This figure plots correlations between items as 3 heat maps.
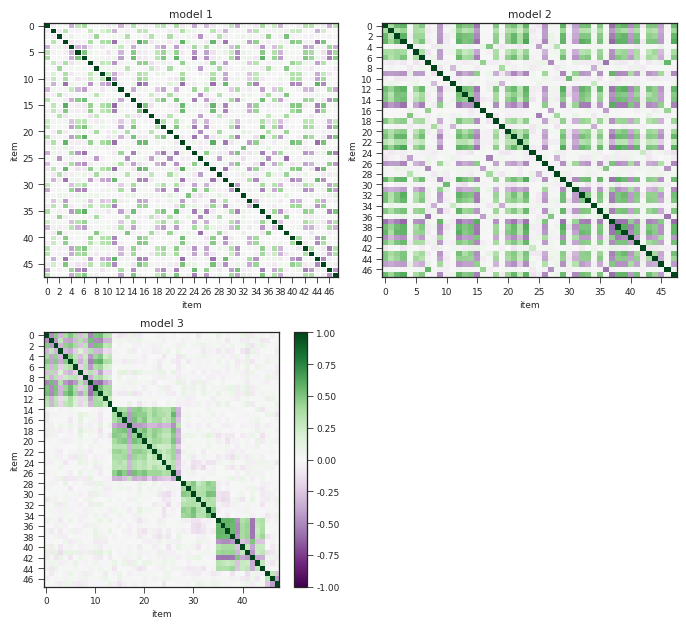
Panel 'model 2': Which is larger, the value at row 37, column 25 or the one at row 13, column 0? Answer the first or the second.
the second
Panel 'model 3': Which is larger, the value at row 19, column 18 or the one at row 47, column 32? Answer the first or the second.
the first
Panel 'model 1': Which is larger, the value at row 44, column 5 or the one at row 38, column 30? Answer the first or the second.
the first
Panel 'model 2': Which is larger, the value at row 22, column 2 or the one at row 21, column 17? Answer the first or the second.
the first
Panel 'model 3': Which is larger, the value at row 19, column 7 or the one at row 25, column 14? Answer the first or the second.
the second
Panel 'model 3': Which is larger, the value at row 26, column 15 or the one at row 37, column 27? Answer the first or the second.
the first
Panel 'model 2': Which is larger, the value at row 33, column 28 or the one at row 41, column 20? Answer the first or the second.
the second
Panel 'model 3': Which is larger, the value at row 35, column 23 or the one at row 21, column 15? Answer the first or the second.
the second
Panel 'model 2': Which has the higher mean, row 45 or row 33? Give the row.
33
